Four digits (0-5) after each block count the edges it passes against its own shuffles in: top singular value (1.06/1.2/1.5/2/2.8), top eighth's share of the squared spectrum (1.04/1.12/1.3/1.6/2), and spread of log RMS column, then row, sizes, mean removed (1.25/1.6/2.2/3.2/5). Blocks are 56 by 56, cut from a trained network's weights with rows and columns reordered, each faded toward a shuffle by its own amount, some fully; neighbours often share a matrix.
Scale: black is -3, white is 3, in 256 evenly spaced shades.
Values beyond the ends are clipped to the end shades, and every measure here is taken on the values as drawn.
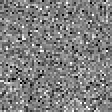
0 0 0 0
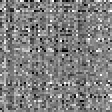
3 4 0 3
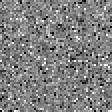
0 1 0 0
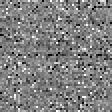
2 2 2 1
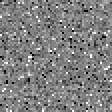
0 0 0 0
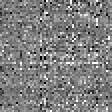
2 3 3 1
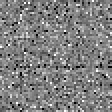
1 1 1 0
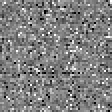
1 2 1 0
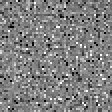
0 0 0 0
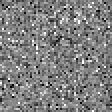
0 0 0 1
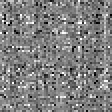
3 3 0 3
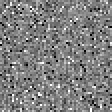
1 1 0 0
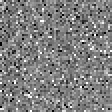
0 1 0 0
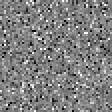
0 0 0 0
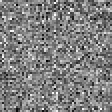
3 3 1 1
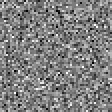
2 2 0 0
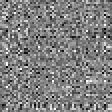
3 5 3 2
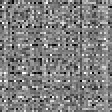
3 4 0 4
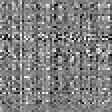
4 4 1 4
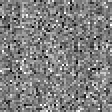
2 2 0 1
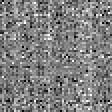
3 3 0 3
